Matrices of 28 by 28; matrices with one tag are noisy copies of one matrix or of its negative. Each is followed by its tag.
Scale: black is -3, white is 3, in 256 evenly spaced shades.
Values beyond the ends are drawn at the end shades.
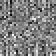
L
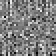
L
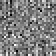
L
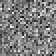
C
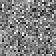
C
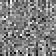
L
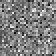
C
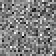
C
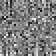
L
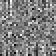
L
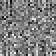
L
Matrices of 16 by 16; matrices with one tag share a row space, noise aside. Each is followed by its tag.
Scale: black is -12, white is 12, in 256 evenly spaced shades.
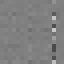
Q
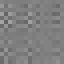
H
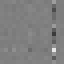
Q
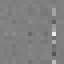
Q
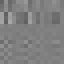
H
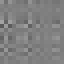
H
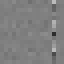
Q
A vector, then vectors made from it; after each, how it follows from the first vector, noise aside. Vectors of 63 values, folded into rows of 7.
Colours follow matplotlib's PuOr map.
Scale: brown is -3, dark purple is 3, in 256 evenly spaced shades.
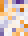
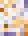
reversed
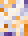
reversed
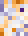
negated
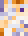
negated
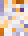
negated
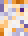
negated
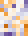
reversed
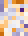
negated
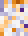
negated
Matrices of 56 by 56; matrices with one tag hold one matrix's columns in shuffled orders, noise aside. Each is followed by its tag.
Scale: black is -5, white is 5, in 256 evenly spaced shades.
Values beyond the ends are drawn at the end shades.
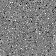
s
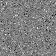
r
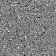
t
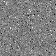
r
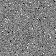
t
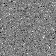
t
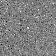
r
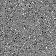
t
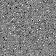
s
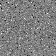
s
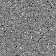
t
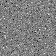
t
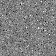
r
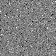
r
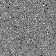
s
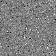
t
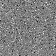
s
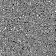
r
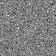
r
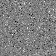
r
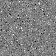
r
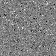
r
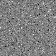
r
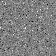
r
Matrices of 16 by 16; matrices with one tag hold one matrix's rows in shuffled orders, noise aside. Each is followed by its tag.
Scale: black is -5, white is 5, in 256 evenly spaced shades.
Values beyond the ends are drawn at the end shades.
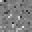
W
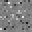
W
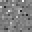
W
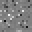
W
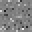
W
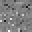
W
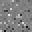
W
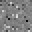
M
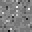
M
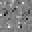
W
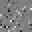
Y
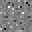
W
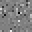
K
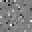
Y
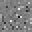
K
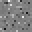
W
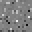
M
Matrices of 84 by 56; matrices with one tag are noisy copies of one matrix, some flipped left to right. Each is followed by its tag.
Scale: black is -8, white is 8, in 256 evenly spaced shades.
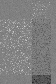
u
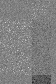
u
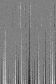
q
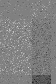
u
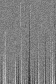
q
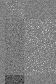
u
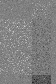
u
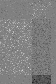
u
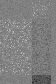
u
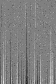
q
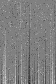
q
